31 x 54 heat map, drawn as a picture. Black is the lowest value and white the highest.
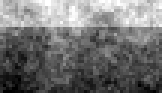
Seam: horizontal, 30% of the way down, the top part higher. Stripes: none. Ninth with the lowest average: bottom left. Slope: up to the top.
